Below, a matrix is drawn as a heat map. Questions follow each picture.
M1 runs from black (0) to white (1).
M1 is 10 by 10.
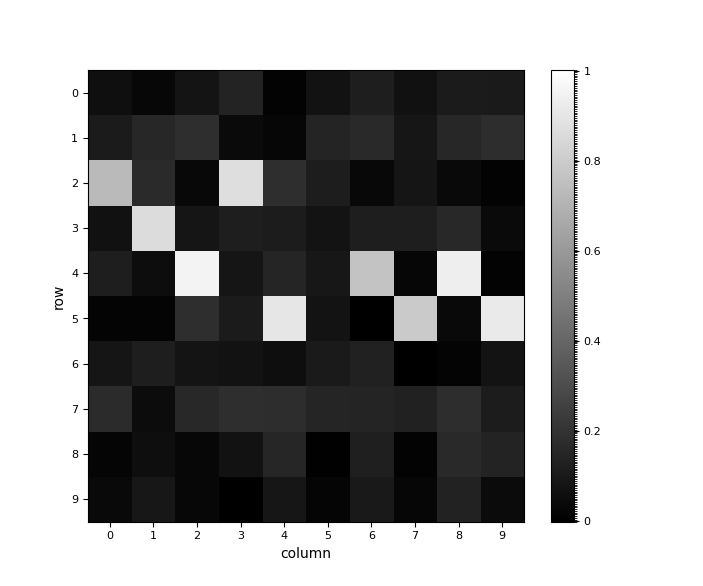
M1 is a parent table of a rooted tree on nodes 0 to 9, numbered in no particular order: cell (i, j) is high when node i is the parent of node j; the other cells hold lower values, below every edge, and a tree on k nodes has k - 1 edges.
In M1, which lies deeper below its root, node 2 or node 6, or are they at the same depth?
the same depth
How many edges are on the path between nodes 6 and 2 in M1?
2
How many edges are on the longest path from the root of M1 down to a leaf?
4
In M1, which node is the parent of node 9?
5
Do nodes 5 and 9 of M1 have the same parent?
no
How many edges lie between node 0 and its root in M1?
3
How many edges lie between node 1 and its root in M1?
4
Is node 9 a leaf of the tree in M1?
yes
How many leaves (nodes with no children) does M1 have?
6
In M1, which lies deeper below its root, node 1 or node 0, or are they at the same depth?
node 1
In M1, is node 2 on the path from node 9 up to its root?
no
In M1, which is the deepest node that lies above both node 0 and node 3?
2
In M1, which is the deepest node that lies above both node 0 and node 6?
4
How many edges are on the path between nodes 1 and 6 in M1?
4
